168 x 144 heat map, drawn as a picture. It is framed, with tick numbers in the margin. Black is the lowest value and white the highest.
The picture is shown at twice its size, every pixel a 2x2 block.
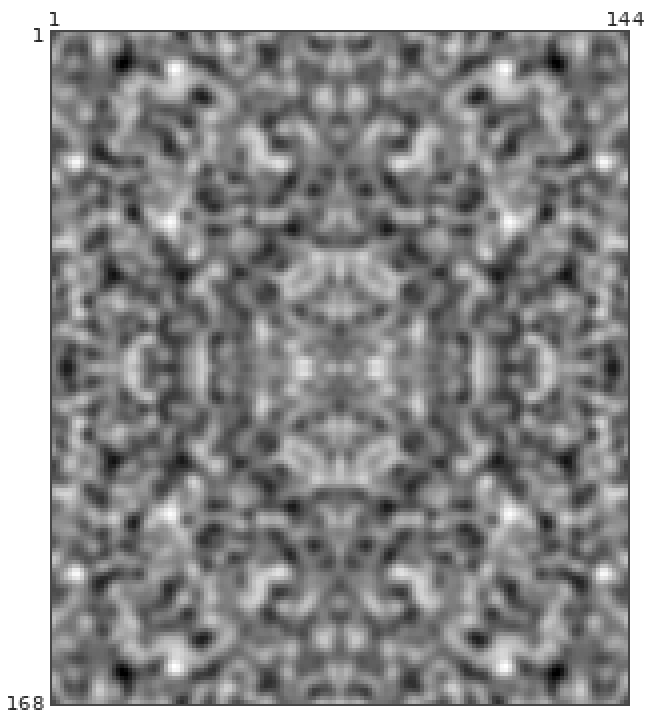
Overall the values sit about 50% of the way up the scale. It mirrors both left to right and top to bottom. The field is mottled with small blotches. There are no lone odd cells.
